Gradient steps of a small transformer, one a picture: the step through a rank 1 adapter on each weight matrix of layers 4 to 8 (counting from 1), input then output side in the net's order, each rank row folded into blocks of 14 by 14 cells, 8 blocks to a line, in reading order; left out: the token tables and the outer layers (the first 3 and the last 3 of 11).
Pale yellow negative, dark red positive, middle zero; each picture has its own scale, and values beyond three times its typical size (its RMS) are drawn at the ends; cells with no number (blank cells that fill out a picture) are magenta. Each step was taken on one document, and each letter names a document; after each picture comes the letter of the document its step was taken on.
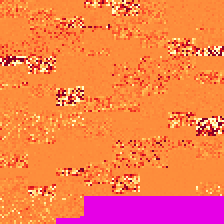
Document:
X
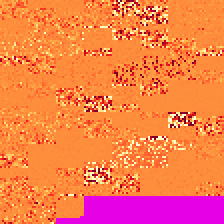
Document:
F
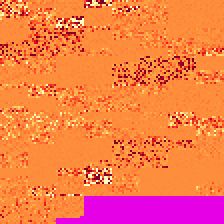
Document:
X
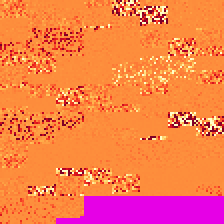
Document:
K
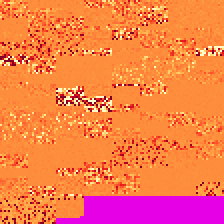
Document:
F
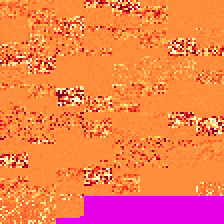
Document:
X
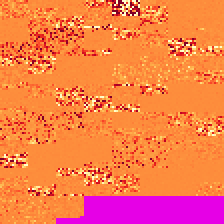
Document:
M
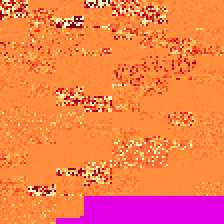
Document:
F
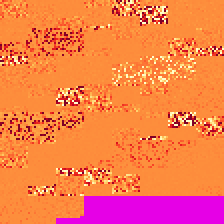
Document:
K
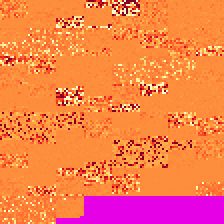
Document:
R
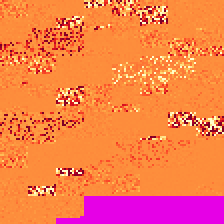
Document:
K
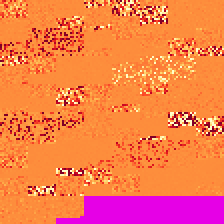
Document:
K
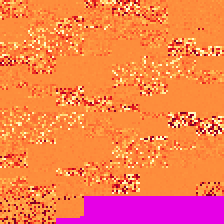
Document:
F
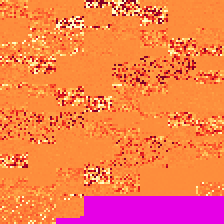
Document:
X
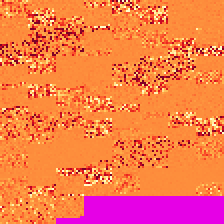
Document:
X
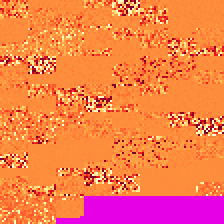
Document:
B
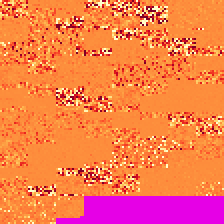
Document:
F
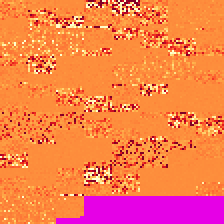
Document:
R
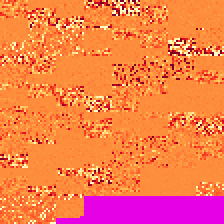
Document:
B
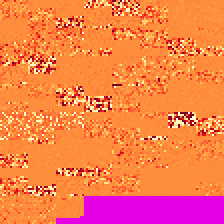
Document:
B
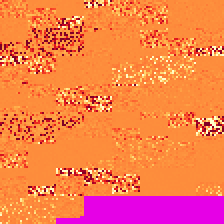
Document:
K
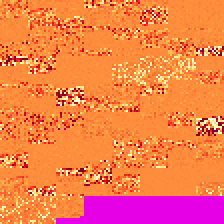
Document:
X
